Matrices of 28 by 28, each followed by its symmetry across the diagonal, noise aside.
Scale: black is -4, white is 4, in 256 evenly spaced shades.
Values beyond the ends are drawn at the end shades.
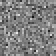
antisymmetric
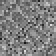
symmetric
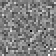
symmetric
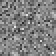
symmetric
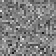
neither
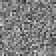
antisymmetric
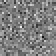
neither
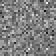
neither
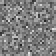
symmetric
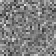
symmetric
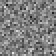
antisymmetric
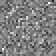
symmetric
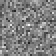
neither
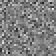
antisymmetric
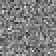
neither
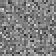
antisymmetric
